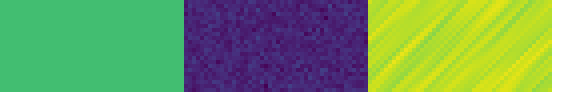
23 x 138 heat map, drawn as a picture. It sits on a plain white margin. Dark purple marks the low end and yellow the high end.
It is made of 1 by 3 panels. Panel 1,1: high, flat. Panel 1,2: very low, fine-grained, faint in contrast. Panel 1,3: very high, slanting up to the right, faint in contrast.
